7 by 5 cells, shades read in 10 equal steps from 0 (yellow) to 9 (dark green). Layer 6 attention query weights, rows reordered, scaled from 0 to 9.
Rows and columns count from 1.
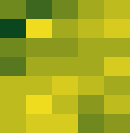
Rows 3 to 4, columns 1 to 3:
5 4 4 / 6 3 3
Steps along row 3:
down same down same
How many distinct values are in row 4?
3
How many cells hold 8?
0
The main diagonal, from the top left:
5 0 4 3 3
